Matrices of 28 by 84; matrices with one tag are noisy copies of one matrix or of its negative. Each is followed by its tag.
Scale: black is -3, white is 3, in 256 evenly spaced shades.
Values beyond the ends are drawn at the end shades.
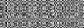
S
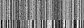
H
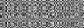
S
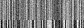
H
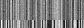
H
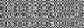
S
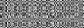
S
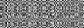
S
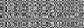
S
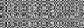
S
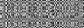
S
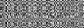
S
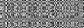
S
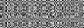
S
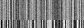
H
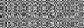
S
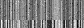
H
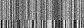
H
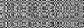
S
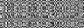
S
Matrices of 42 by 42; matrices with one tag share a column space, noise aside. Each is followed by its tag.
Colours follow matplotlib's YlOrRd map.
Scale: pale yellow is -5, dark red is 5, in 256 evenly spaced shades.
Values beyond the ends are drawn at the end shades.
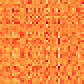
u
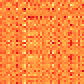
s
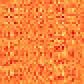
u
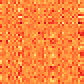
u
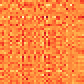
s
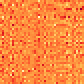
s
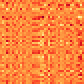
s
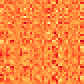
u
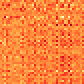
s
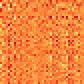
s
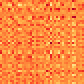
s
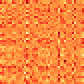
u
